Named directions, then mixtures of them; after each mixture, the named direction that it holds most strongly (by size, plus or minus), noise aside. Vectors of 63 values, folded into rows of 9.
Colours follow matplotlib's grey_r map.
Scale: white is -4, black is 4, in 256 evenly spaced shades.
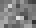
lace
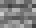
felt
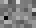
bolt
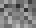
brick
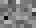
bolt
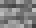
felt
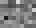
bolt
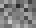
brick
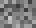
brick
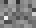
bolt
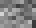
felt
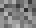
brick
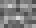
felt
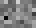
bolt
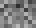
brick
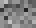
brick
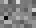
bolt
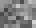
lace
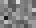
bolt
